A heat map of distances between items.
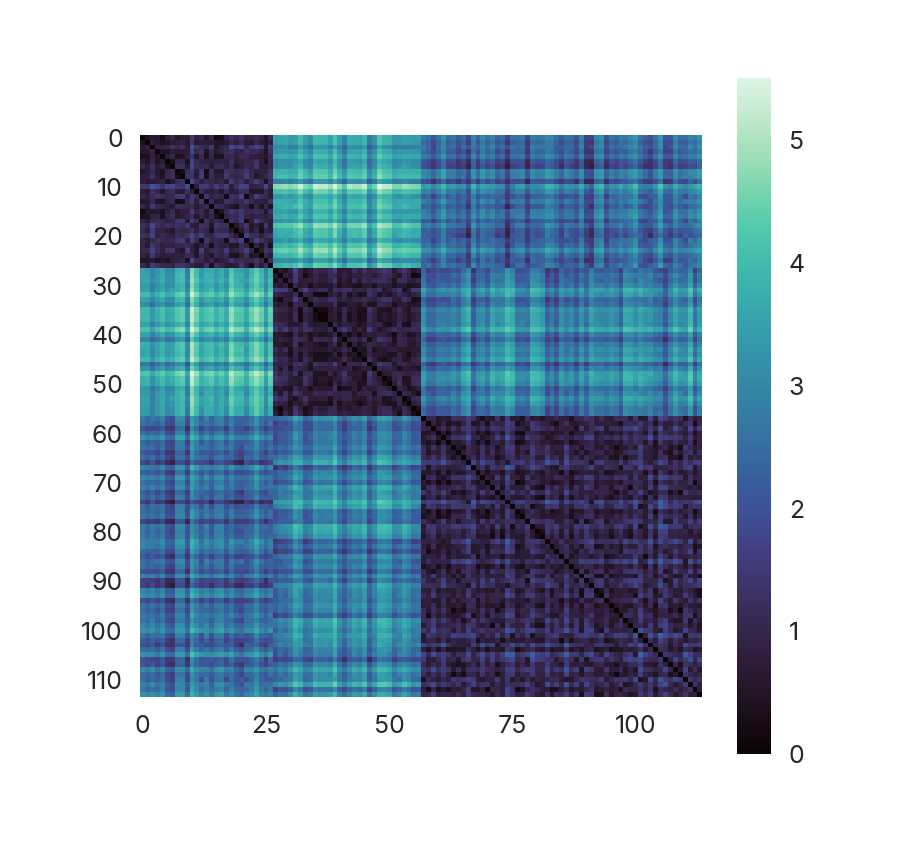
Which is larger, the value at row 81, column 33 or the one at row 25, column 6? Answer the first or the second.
the first
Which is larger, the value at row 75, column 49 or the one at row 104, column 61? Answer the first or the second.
the first
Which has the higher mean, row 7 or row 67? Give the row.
7
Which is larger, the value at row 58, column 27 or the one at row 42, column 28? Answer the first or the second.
the first
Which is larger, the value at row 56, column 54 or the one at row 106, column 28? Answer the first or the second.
the second
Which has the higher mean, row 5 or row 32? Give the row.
32
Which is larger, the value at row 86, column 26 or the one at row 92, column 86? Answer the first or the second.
the first
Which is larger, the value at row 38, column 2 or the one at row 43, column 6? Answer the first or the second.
the second
